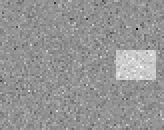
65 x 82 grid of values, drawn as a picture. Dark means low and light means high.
Histogram: skewed, a long tail of high values. Stripes: none. Odd patch: higher, in the middle right. Ninth with the highest average: middle right.
